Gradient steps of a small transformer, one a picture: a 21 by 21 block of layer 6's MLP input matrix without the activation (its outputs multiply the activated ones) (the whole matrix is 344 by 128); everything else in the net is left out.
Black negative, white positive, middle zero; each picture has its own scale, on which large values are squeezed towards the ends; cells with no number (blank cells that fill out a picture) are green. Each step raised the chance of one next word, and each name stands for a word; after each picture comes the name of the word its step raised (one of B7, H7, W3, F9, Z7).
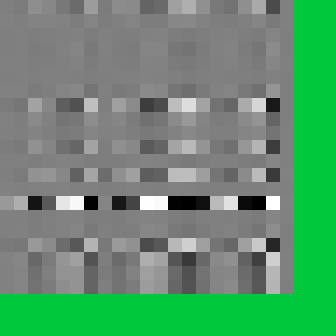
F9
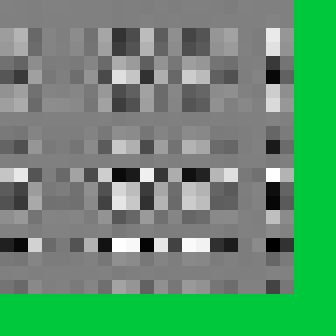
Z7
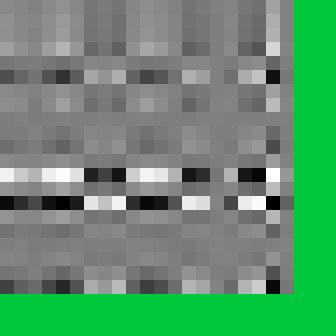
Z7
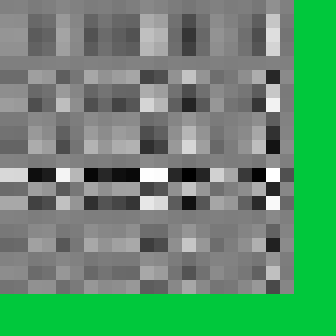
Z7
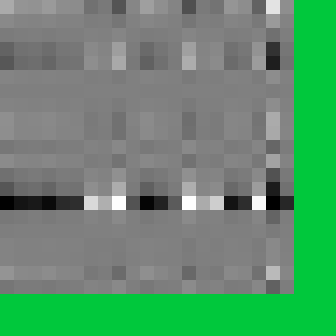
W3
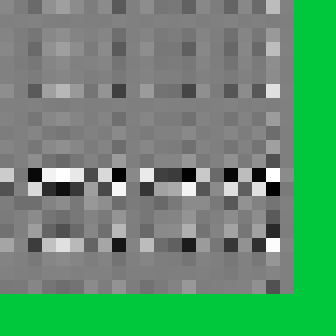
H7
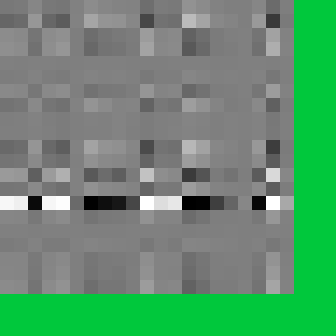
F9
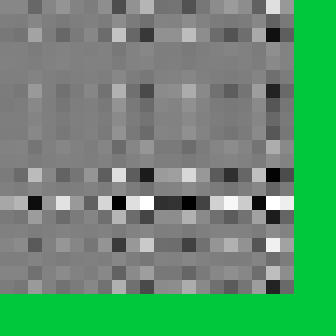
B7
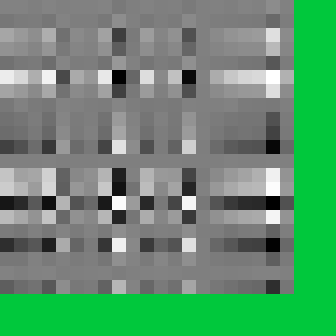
Z7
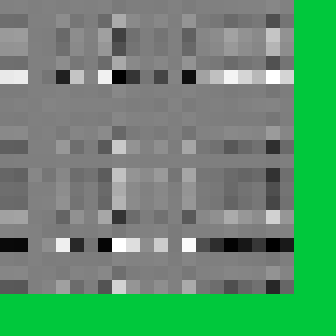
Z7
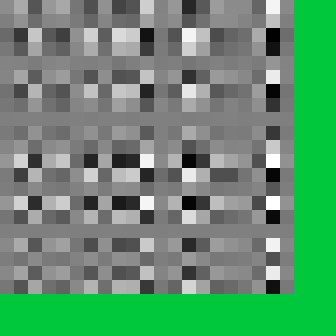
B7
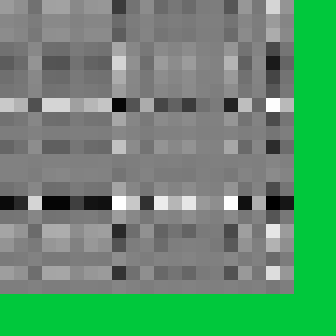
W3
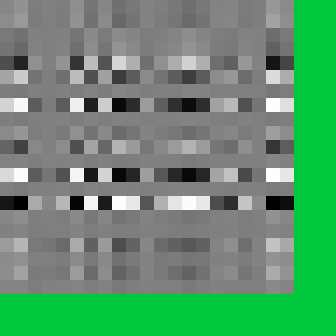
W3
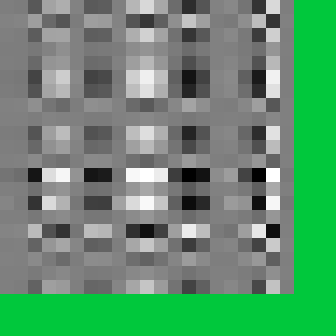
H7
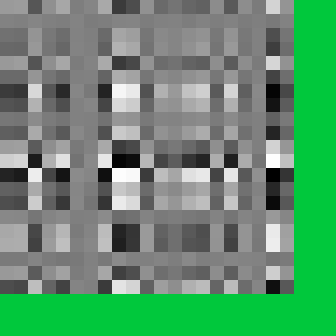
B7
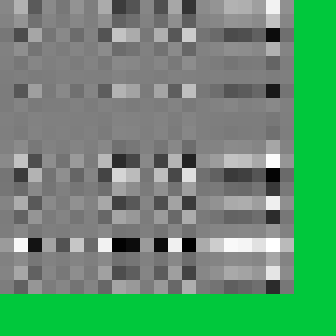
B7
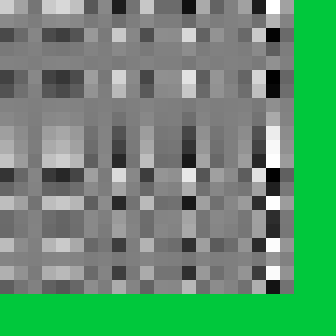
B7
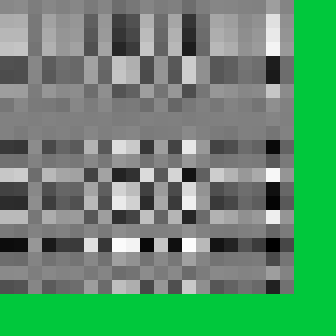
Z7
